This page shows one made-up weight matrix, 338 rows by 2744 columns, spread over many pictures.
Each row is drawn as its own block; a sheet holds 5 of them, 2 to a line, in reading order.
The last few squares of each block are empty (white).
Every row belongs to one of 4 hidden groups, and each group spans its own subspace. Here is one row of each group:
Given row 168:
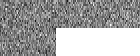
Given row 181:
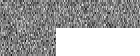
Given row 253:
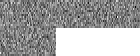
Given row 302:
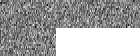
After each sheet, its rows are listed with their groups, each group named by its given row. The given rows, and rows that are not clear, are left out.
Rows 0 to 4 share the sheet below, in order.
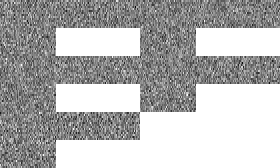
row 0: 253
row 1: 181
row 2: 181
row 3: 302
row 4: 302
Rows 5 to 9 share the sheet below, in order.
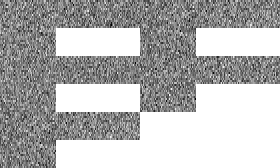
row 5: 168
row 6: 168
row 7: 253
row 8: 302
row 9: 168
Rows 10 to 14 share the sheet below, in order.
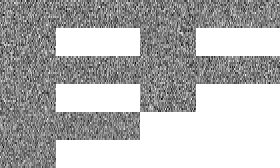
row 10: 253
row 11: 168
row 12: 253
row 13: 302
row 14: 302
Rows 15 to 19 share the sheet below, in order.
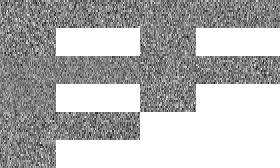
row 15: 181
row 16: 253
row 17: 181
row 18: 181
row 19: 168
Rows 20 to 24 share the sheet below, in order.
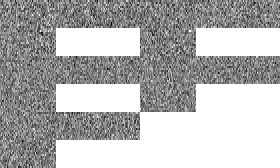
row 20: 168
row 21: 181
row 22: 181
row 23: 253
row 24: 302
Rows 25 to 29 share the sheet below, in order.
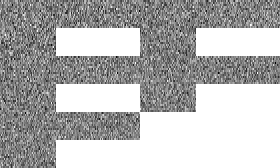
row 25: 302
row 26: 168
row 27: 253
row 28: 253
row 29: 253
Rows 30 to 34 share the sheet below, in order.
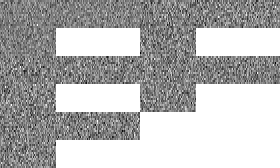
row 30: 253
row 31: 253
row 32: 302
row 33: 253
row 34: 181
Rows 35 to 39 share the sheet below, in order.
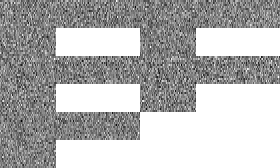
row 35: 253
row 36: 168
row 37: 181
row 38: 181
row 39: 181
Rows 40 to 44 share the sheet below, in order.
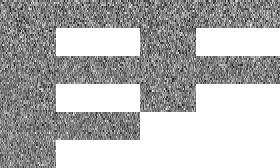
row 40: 181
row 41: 168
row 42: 168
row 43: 181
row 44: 168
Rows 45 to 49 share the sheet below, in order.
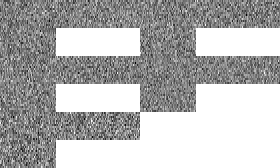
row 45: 168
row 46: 253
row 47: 253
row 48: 181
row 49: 181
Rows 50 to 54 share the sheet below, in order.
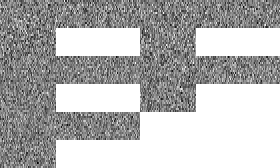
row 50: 181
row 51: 302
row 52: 253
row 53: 168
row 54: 181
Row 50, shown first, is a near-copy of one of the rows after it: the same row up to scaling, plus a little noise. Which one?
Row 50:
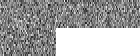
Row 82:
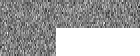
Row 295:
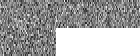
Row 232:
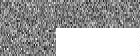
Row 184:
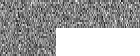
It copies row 295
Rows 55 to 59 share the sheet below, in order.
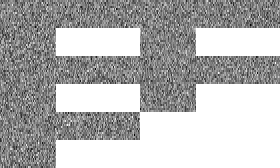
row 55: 302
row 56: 168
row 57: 181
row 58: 253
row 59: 181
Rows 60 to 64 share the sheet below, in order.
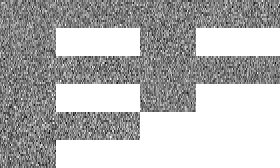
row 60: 253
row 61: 181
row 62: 302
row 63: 253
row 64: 168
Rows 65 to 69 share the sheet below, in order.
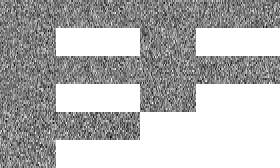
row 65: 168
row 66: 302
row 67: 168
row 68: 302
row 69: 168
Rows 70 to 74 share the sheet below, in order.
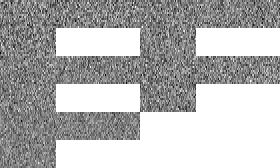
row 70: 253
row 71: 181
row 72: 302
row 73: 168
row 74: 181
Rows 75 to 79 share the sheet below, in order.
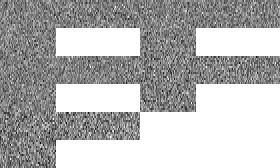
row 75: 181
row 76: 181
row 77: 302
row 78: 253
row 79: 168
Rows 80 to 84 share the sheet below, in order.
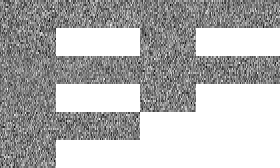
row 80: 168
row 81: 302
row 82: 181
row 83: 253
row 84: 253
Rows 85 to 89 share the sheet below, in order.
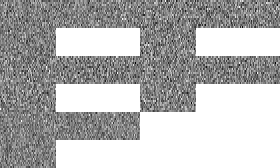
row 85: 181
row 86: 253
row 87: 253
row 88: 253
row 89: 181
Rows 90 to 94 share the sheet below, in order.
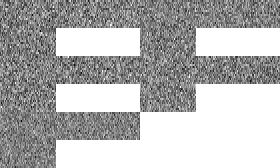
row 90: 168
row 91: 181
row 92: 181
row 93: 168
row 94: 181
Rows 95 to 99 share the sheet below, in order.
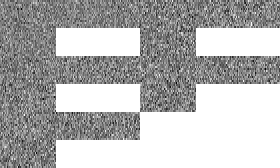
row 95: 181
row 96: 168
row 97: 302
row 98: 181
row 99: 302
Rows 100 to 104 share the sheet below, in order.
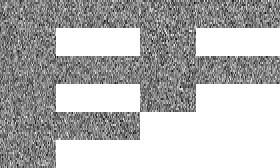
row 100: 181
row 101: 181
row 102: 253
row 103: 168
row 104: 168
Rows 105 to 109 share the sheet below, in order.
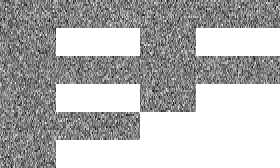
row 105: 168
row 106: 253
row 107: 181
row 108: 181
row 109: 253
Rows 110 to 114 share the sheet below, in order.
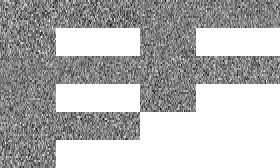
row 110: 168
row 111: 253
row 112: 302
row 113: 181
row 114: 302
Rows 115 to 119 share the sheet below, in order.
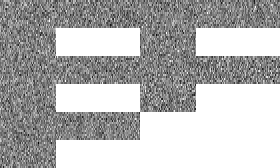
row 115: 168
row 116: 181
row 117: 253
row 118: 302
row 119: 181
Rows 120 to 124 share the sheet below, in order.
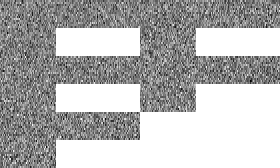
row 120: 181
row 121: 302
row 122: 253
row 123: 168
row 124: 302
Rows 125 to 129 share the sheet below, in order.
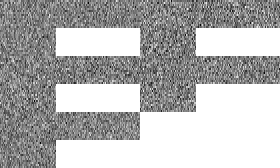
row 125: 253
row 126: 302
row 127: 181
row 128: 302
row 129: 168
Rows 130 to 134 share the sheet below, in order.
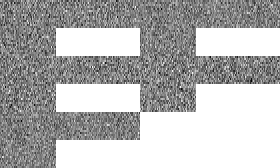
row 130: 253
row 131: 181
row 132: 302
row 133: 168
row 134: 181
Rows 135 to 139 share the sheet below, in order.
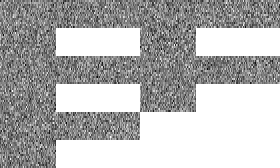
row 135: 302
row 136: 181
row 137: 302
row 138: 181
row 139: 168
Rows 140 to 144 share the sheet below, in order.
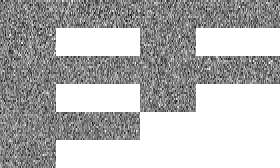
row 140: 302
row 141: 253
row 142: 253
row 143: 181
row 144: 302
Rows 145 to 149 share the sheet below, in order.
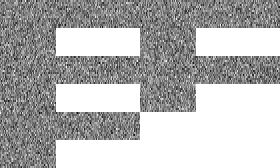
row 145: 253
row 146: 181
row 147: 253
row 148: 168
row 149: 302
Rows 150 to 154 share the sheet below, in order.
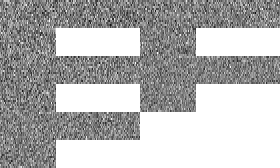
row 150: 168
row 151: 168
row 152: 253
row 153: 302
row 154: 302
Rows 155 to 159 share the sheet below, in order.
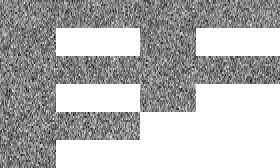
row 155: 302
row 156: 168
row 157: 181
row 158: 168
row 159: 168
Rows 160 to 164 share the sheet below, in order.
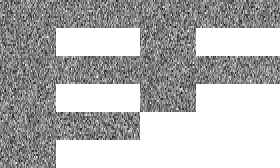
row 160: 253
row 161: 302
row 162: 302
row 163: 168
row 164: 181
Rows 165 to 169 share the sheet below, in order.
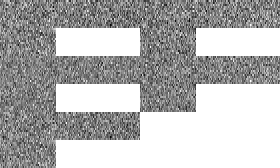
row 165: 168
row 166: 168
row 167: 302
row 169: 168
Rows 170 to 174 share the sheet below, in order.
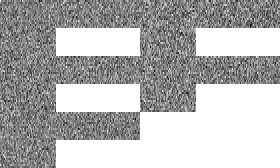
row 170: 302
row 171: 168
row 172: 253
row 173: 253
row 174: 253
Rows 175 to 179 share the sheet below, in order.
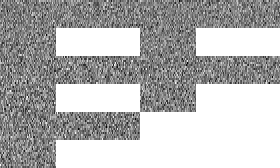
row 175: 302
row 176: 302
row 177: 181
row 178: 302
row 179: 253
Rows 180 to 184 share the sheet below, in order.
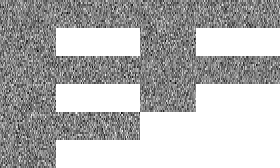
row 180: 181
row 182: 302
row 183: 302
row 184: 181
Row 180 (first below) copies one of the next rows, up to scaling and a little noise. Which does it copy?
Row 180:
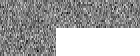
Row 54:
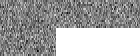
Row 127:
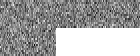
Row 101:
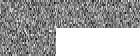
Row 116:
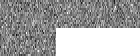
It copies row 54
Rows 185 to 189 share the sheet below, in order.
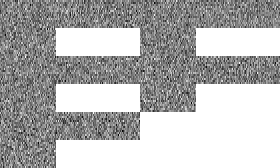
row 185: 302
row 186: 253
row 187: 253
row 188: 253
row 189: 181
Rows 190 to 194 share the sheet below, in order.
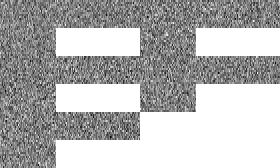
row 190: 253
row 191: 181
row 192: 302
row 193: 253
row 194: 168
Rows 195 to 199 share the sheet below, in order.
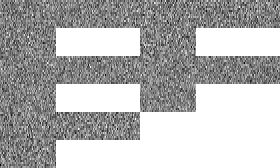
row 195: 302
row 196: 253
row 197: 302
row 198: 168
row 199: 253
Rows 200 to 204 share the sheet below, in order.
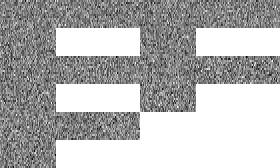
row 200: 253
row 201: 253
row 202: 253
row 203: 181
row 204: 181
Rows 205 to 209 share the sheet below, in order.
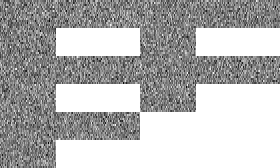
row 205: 168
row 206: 253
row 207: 302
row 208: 302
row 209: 168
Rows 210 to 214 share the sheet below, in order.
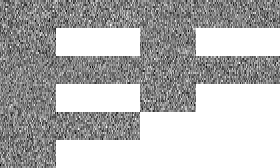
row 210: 168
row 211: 168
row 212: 302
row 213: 253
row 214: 253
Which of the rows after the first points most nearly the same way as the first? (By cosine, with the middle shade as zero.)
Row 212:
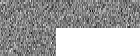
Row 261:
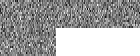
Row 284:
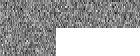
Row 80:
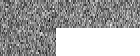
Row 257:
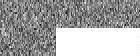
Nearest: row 261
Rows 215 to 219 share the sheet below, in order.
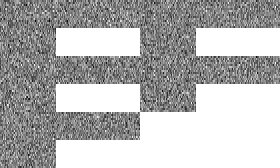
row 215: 168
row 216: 253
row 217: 181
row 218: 253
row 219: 302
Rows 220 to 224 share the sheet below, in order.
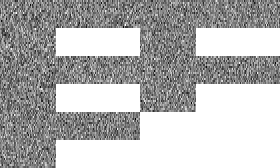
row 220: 302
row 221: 181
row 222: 168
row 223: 253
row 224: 253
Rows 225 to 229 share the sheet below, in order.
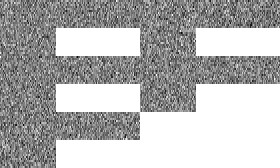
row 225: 253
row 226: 168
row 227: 302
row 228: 181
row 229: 302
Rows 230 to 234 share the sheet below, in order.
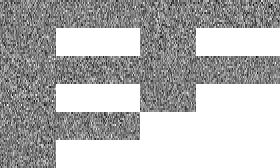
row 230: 253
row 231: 181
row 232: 181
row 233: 253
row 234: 168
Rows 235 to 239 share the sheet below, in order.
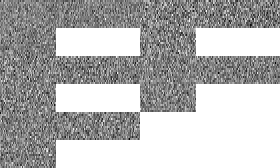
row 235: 302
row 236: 168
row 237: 253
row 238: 253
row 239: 302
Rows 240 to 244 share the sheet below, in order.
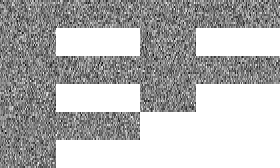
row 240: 181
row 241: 181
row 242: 302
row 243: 253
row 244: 181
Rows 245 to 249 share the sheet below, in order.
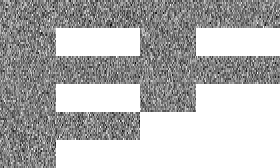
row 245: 168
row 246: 302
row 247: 253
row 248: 253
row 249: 181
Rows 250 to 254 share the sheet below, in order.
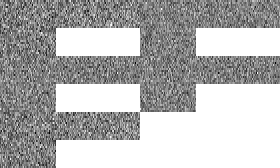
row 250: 168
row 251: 181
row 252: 253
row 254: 168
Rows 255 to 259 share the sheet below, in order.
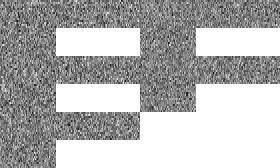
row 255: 181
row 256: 302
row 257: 302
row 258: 302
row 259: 181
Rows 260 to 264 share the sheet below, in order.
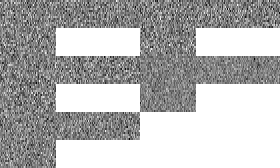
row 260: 253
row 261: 302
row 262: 181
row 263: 181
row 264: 302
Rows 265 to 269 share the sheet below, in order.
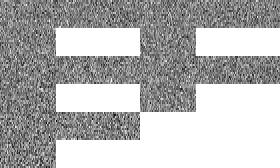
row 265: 168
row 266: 253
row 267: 168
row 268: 168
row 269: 181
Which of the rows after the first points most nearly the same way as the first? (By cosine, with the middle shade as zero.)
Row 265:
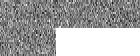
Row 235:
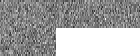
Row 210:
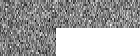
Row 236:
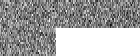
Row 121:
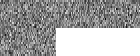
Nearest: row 236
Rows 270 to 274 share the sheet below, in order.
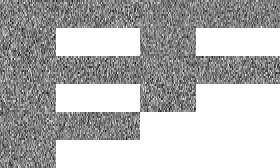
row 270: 302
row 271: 253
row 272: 253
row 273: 302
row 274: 302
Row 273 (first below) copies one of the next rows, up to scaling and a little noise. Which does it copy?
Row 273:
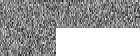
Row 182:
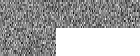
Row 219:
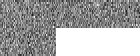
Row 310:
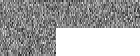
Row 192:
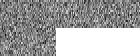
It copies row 310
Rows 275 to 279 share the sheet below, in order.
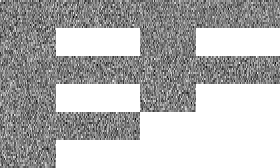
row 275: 302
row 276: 302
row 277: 181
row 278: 253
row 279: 253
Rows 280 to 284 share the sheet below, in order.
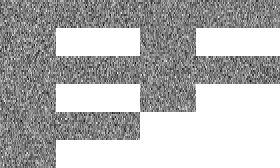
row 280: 181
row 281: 253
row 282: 253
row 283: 168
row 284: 181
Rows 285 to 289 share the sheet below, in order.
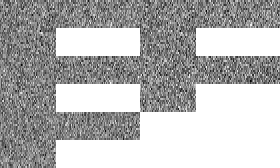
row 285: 168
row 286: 168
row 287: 181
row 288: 168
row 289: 302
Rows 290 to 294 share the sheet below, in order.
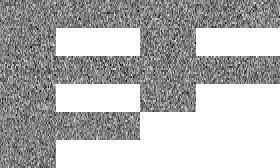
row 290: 181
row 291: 181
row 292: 168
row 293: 253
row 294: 181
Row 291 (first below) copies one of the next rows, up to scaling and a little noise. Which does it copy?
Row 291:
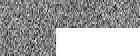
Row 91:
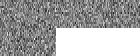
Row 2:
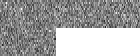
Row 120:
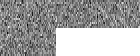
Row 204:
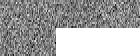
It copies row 204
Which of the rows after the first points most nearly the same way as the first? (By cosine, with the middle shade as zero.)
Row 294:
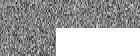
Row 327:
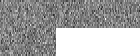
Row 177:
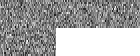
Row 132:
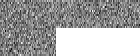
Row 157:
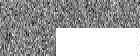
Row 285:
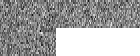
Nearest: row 177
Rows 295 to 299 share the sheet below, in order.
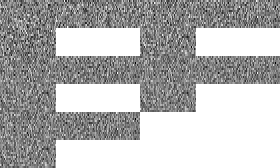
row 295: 181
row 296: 253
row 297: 253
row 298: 253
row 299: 253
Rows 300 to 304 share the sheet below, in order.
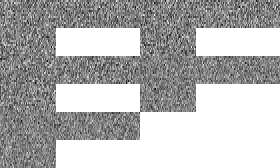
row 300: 253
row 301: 253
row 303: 302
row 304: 181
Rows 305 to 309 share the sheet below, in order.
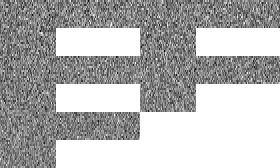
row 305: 168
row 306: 181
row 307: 253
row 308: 181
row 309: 181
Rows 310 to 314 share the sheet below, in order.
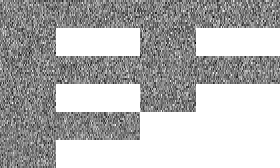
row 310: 302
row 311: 302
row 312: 302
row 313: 302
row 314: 168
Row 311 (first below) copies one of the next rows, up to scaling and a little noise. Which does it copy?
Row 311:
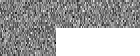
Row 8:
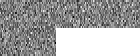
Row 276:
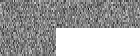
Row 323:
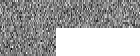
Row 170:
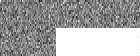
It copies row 8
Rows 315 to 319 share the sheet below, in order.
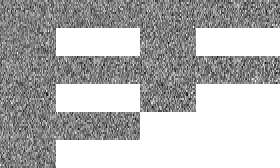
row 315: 168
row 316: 302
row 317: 302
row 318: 302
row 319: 253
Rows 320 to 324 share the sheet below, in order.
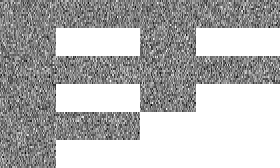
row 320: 253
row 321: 302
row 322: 168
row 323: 302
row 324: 181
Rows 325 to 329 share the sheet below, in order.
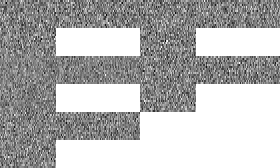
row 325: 181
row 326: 181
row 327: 302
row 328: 253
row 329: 253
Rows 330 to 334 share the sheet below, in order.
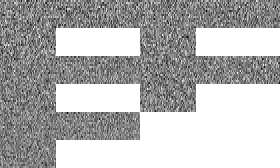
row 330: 253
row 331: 253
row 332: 253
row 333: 181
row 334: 253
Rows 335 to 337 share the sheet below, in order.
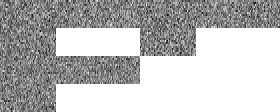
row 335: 168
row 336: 181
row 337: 253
